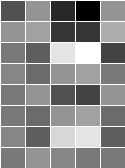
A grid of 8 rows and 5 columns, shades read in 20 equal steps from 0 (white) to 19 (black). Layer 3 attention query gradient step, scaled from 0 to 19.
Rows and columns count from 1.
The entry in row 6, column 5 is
11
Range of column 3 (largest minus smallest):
14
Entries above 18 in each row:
1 0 0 0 0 0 0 0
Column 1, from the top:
13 8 10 9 10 10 9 10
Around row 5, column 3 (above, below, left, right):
8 8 8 14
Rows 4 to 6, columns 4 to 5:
7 10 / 14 8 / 7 11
